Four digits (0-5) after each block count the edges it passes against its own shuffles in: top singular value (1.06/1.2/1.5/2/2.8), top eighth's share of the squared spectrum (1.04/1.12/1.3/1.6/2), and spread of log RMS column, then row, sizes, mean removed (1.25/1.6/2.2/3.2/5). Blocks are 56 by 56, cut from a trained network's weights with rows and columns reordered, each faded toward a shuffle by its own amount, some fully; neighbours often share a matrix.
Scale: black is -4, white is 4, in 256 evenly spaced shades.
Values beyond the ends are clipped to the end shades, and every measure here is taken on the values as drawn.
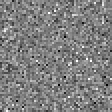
1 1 0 0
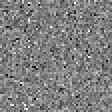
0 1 1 0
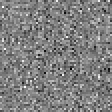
2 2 1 0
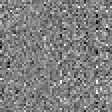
3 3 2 0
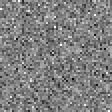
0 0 0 0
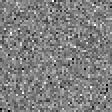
0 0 0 0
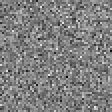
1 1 0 0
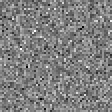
0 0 0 0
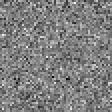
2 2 0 2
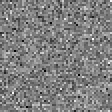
0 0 0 0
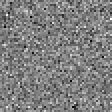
0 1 0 0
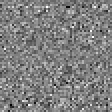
2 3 0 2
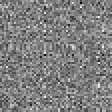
3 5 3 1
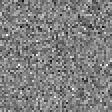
1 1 0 1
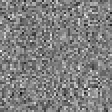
3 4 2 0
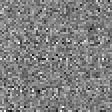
2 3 1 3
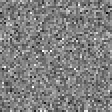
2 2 0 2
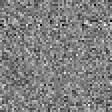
1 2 0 2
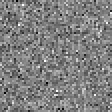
0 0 1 0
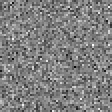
1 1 0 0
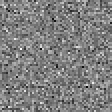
1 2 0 1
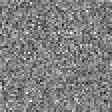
1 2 0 1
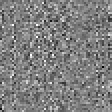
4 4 3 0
